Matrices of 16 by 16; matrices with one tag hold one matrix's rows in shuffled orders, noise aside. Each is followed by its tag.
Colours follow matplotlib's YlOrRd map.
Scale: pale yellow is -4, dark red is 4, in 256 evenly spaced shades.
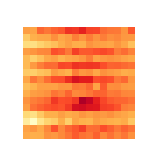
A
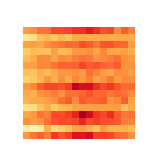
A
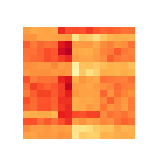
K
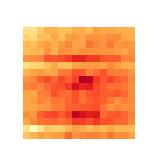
A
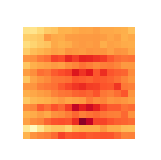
A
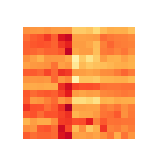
K
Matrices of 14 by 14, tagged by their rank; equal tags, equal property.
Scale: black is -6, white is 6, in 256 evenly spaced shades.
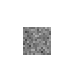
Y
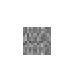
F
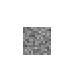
Y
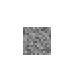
Y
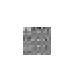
F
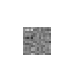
F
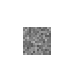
Y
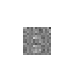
F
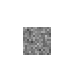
Y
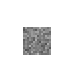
Y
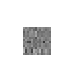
F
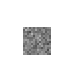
Y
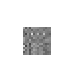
F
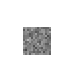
Y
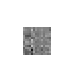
F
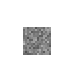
Y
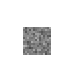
Y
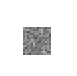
Y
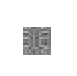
F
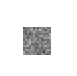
Y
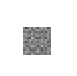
F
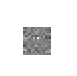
F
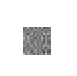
F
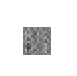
F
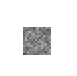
Y
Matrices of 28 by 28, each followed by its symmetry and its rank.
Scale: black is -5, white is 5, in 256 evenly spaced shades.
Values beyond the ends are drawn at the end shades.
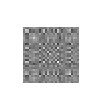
symmetric, rank three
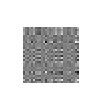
neither, rank two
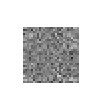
neither, rank five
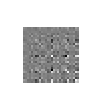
symmetric, rank three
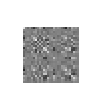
symmetric, rank three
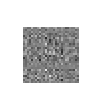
neither, rank five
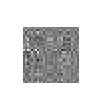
neither, rank three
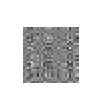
neither, rank three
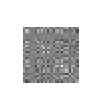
symmetric, rank three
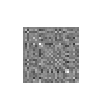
symmetric, rank three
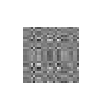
neither, rank two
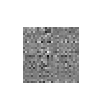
neither, rank five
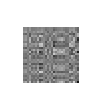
neither, rank three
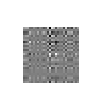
neither, rank two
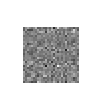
neither, rank five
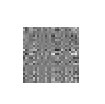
neither, rank three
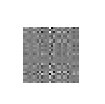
neither, rank two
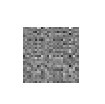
neither, rank five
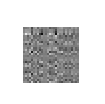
neither, rank three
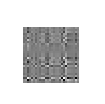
neither, rank two
